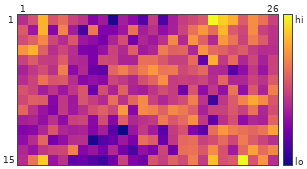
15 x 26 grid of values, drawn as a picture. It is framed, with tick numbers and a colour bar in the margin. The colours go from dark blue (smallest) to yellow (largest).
On average the colour sits 50% of the way up the scale. There are no regular stripes. The values follow a bell shape.
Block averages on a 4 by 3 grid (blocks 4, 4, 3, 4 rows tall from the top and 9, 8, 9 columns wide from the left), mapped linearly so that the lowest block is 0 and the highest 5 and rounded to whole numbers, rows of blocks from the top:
215
132
143
005
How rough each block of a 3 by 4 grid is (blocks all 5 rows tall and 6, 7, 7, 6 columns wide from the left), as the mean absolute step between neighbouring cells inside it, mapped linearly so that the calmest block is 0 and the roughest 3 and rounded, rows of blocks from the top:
2230 | 0212 | 2232
